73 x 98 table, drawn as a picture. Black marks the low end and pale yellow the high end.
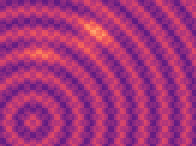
The histogram is bell-shaped. Concentric rings centre on the bottom left. The ninth with the highest average is the top middle. There are two bumps. No row or column stands out. The halves do not mirror each other.
